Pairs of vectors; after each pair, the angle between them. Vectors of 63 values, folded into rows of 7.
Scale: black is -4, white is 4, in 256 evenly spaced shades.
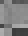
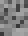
partly opposed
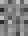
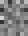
nearly parallel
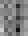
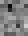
orthogonal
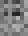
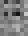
nearly parallel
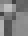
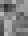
nearly opposite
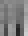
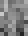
partly aligned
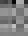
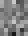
partly opposed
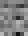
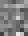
nearly opposite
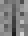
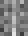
nearly opposite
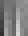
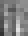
nearly parallel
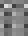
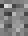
nearly parallel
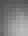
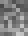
partly aligned
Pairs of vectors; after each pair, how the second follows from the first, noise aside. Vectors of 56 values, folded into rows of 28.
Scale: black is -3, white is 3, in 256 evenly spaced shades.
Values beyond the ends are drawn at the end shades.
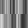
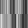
copied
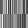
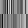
negated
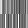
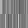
shrunk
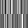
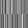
shrunk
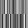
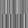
shrunk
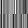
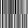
negated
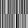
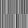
shrunk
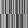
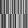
negated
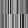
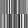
negated
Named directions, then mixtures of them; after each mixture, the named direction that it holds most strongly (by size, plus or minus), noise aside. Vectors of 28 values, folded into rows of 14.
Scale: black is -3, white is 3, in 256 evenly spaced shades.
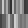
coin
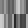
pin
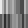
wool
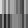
wool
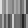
wool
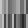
pin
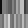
wool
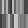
coin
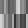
pin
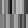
coin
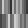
coin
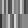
coin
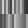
coin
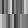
coin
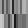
coin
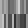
pin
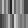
coin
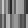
coin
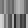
pin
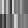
coin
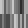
wool
